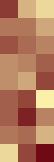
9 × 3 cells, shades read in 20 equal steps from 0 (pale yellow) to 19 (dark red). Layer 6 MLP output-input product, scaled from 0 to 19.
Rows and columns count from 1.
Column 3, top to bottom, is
2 6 9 12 14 0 9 5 19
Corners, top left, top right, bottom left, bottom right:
15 2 2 19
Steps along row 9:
up up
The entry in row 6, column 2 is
14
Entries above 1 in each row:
3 3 3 3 3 2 3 3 3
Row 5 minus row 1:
-7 1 12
